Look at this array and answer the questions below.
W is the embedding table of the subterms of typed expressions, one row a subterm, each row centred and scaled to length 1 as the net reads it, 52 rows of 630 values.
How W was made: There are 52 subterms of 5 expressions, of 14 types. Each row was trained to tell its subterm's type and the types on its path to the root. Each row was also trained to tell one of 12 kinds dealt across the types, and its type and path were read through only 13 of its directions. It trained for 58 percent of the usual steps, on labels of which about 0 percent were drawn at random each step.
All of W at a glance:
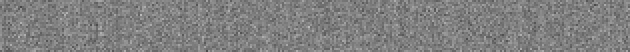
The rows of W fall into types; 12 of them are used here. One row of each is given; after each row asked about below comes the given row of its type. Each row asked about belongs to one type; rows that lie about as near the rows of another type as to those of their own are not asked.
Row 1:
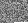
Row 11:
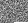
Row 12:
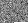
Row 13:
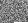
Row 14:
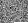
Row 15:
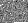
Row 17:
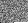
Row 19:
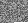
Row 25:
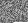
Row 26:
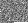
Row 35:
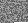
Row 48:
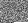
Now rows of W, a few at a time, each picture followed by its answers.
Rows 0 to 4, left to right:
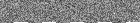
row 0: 12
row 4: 17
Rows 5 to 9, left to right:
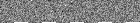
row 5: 13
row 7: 25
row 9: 11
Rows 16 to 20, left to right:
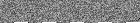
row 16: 48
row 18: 17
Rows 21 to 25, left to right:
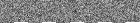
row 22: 12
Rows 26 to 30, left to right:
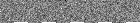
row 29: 12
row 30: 48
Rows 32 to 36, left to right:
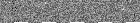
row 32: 25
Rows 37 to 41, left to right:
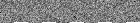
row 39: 48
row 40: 15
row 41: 35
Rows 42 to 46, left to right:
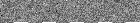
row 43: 11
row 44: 19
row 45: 12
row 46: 11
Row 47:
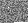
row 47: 25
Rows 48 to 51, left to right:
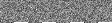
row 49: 48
